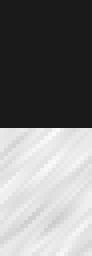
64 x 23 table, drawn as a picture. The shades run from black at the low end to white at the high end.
It is made of 2 by 1 panels. Panel 1,1: very low, flat. Panel 2,1: very high, slanting up to the right, faint in contrast.
